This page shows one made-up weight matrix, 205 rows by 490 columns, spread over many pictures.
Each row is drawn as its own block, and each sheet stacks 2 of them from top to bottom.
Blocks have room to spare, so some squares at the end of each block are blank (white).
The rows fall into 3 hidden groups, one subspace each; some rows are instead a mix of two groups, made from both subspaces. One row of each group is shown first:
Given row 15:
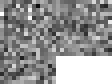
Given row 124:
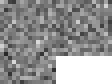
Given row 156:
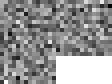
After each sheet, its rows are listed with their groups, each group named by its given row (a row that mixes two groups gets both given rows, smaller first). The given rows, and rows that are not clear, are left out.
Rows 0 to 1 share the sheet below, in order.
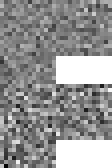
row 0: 15
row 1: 156
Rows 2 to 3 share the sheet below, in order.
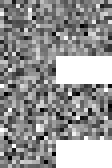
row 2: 15
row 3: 124
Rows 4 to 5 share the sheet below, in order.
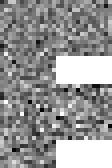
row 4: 124
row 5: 15 and 124
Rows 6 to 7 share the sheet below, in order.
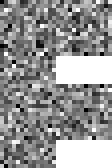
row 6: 124
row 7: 156
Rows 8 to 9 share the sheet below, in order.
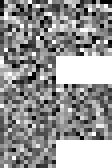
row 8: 15
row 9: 156
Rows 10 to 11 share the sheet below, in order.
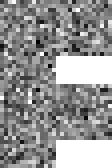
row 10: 124 and 156
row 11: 15
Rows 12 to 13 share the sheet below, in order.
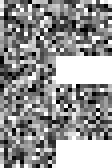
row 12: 15
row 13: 156
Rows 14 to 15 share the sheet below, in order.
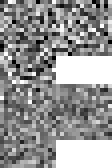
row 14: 124
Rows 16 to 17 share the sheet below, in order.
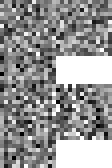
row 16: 15
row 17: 156
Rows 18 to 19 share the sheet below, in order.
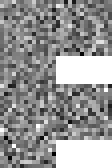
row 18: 156
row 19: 124
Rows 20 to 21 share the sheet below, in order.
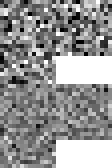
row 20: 124
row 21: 124
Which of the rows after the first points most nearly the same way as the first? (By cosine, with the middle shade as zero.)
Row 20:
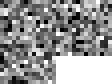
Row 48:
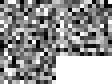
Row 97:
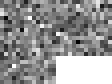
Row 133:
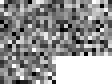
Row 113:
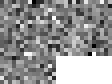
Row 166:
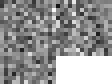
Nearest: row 97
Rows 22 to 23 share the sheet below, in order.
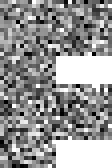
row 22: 156
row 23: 124
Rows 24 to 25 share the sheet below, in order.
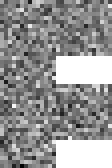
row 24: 156
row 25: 124
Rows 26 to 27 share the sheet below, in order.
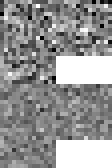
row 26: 15
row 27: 124
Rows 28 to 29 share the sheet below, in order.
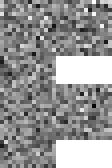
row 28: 15
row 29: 15
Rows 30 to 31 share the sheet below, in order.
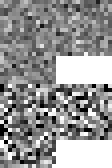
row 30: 124
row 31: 15 and 124
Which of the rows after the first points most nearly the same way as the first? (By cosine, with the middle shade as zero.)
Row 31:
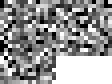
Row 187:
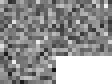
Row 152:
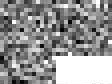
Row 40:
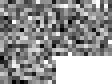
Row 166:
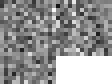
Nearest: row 166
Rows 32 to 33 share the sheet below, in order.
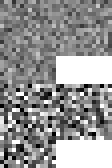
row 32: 15
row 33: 156
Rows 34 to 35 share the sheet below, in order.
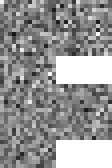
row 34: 156
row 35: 15 and 156
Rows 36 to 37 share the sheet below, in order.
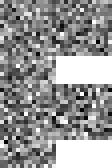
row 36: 15
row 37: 15
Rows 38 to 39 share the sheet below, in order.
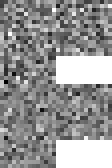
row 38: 156
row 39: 124
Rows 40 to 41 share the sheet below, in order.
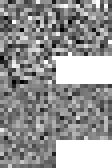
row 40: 124
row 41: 15 and 124
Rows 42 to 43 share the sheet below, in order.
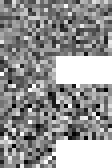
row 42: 15 and 124
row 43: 124 and 156
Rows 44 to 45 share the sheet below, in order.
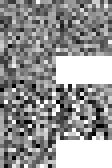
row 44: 124 and 156
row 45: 156
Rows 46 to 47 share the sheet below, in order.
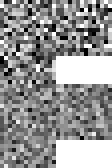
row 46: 15
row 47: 156
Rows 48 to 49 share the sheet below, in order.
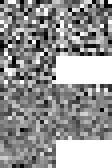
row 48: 124 and 156
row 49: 15 and 124
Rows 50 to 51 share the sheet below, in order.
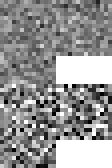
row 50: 124
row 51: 156
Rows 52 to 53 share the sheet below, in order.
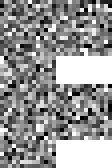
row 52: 15
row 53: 124
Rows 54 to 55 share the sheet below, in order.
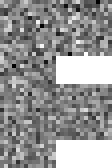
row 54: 124
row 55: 15 and 156
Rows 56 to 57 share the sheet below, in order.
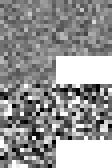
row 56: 15
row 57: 124
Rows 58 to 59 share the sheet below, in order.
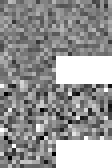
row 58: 124
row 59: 124
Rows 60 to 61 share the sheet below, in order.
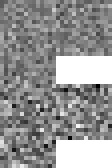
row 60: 156
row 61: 124
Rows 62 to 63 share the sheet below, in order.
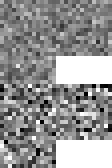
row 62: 15
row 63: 15
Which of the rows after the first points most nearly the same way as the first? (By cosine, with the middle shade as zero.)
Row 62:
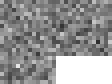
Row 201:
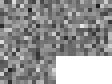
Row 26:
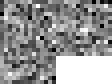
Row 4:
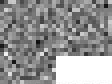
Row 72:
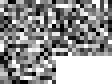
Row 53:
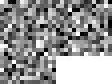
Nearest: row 201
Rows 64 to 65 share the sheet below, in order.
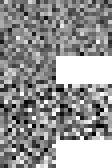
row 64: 15 and 156
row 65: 156
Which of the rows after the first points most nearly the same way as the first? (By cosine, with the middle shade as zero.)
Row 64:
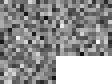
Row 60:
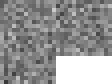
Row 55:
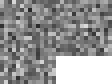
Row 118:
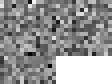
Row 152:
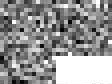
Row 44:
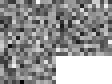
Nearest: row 118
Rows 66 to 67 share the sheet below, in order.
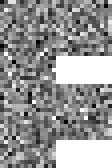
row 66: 124
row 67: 15
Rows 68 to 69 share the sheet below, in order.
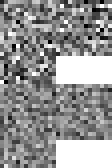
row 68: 156
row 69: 156
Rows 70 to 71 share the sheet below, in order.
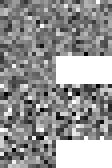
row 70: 124
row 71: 124
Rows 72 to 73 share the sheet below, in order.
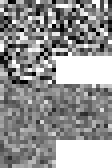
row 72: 124
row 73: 15
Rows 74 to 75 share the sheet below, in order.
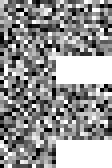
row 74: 156
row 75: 15 and 156
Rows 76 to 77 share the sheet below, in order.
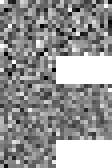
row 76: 124
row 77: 156
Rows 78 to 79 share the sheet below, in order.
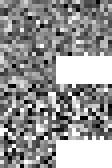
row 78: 124
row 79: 124 and 156
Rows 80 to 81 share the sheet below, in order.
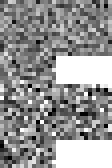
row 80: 124
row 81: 15
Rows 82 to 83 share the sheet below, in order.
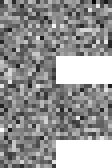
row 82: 15
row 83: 124 and 156
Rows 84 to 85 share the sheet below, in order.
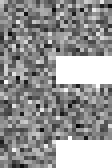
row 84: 156
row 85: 124
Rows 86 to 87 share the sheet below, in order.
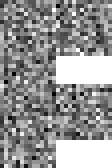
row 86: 156
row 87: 156
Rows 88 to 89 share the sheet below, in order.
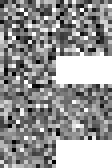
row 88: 156
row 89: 124 and 156
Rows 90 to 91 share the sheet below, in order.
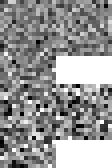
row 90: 124
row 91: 124
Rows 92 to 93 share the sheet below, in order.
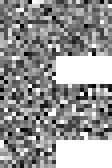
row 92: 156
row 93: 15
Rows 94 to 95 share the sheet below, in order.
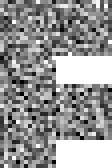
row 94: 124
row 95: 156
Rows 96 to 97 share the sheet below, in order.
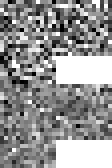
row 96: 124
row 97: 15 and 124
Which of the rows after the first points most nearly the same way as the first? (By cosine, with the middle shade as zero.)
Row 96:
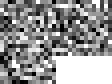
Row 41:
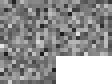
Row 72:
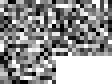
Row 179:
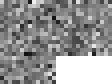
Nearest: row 72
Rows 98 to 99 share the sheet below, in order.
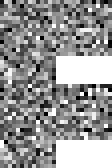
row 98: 15
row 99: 15
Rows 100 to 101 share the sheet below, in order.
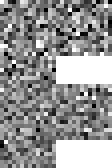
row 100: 124
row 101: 15
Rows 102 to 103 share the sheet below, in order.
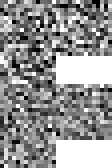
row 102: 124
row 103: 156
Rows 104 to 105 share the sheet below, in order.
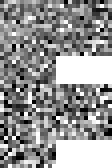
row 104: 156
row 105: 15
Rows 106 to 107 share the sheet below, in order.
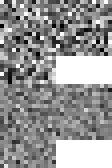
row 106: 15
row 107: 156
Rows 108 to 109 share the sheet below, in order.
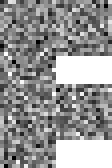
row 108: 124
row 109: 156
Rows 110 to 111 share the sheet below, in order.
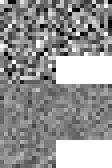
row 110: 124
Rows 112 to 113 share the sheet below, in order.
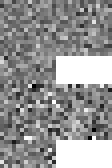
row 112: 15
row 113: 156
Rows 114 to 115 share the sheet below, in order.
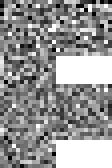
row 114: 15 and 156
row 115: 124
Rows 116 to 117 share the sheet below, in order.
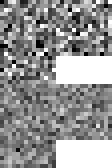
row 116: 124
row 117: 15
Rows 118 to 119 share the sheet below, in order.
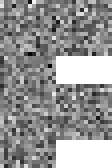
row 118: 15 and 156
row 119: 156
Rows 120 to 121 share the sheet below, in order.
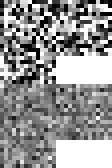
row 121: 156
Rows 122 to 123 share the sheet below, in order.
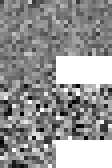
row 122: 156
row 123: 124
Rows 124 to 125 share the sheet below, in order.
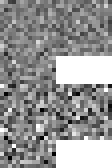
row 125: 124
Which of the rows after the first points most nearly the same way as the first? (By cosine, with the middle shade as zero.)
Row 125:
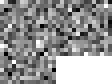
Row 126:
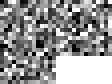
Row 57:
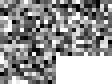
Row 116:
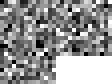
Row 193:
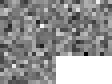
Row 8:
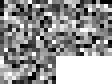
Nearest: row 57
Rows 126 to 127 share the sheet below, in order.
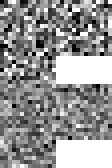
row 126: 124
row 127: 124
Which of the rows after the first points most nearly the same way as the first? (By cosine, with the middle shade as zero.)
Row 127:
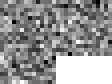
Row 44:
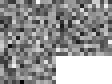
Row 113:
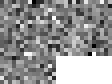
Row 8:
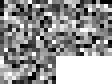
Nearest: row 8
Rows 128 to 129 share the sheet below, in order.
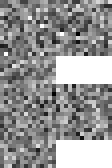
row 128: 15 and 124
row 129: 15 and 156
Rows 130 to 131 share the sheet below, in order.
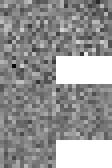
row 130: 124 and 156
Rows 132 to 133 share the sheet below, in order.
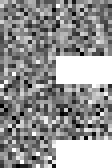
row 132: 156
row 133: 124 and 156
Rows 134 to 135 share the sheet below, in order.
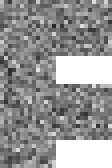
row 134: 15 and 124
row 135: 15
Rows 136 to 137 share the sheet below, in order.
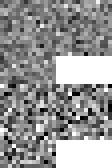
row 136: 124
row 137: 124
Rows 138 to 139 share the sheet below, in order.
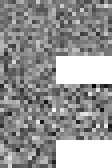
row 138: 124 and 156
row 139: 15
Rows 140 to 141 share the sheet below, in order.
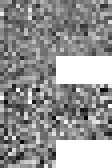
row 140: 15
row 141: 15
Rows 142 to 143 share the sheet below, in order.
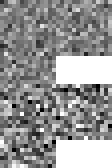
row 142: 124
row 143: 124
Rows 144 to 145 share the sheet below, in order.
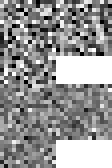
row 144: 156
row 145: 156
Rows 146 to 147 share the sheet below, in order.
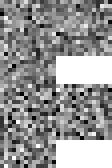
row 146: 15 and 124
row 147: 156
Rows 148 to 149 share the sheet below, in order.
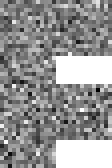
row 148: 124
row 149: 15
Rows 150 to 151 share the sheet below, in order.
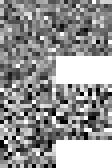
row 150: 15
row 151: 15
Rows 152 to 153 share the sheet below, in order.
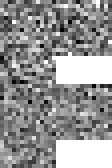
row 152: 124
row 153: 15
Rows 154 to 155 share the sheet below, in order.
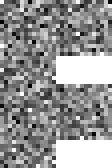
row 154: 124 and 156
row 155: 156
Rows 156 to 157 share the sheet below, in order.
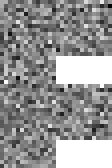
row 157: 156
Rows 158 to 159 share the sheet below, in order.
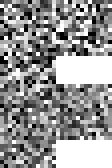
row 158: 15
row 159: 156
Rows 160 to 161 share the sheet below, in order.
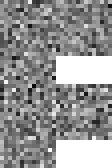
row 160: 156
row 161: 15 and 156
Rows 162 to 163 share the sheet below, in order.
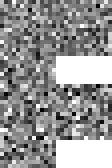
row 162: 15
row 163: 124
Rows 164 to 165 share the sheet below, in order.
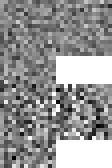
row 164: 156
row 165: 156
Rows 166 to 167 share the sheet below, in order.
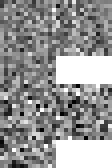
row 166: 156
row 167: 124
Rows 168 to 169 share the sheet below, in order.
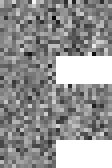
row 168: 156
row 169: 15 and 156
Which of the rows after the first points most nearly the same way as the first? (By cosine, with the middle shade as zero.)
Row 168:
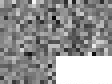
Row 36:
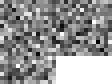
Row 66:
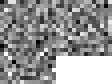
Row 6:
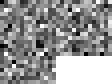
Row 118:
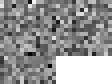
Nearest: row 118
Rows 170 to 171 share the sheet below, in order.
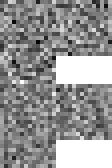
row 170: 124
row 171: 156
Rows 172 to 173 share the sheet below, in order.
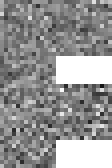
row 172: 15
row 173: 156
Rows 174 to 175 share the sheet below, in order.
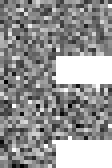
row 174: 156
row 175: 124
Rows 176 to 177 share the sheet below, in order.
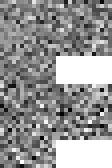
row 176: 156
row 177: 124 and 156
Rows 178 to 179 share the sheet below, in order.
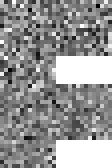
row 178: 15
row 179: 156
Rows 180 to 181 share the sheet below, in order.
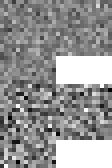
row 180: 15 and 124
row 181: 156
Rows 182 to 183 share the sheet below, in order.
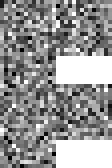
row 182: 156
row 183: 124
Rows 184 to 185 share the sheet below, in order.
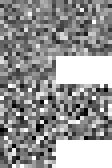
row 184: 15
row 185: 15 and 124
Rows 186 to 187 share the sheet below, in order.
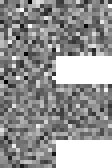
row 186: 156
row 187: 124
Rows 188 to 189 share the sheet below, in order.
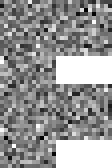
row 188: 15
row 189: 124
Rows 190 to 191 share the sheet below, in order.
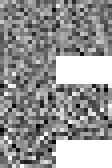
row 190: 156
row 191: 124
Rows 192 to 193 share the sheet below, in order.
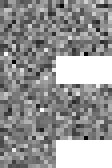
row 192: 124 and 156
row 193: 124
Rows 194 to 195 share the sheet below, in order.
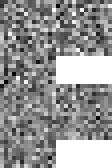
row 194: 156
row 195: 156
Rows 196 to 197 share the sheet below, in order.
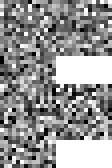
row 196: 15
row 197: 124 and 156
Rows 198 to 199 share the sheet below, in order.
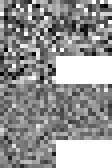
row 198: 15
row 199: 124
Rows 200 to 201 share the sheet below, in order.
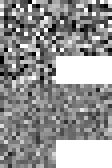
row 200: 15
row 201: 15
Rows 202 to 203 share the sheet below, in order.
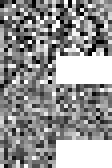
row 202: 156
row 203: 156
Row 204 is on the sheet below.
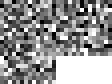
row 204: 15
